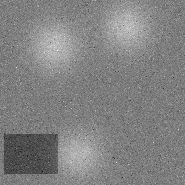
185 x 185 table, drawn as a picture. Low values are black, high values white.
Stripes: none. Average level on the scale: 50%. Bumps: three. Ninth with the lowest average: bottom left. Odd patch: lower, in the bottom left.
